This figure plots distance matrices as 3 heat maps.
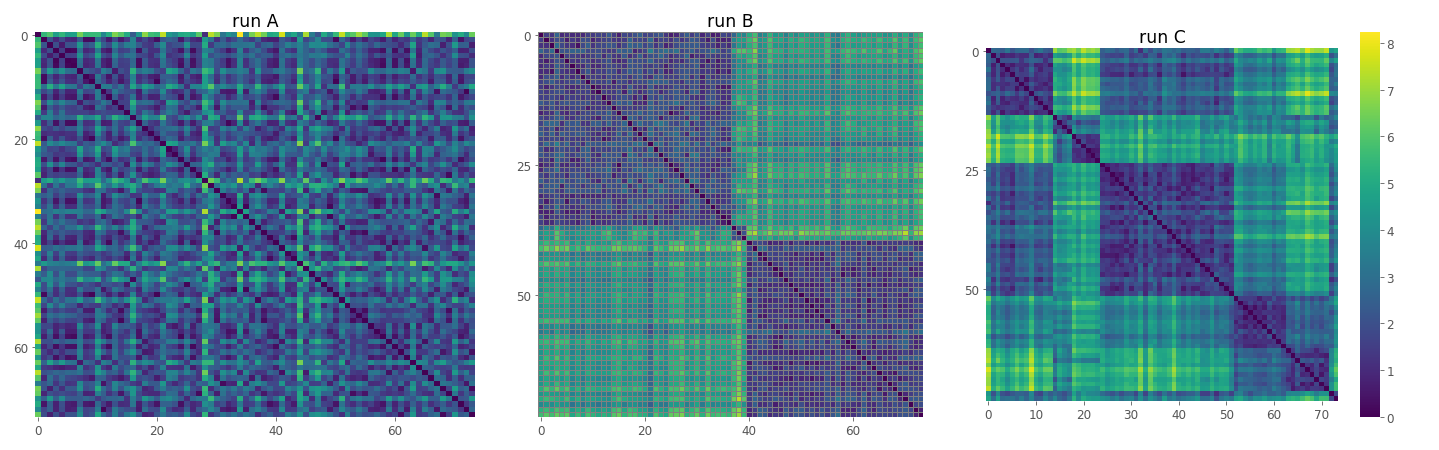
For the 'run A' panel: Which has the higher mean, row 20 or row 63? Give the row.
63
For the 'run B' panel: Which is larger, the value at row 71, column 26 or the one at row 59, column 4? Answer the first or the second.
the second
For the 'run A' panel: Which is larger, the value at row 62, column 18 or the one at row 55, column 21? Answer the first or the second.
the first
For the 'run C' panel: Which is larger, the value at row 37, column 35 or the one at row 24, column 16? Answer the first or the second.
the second
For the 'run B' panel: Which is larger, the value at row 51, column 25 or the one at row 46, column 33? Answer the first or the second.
the first
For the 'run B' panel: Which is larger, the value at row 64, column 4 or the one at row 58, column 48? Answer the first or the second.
the first
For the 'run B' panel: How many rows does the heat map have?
74
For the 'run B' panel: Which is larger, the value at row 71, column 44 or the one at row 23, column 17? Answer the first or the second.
the second
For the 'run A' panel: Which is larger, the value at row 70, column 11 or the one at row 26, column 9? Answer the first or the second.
the first
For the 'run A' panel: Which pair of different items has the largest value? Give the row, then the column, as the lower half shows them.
34, 0
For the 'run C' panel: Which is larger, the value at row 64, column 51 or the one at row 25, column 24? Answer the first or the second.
the first
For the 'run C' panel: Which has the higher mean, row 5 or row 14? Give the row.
14
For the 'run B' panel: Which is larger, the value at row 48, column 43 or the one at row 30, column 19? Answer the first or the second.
the second
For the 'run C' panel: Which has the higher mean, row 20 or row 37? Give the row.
20
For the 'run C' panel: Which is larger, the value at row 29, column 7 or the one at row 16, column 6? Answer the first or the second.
the second
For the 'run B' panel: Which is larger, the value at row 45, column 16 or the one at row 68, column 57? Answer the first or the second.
the first
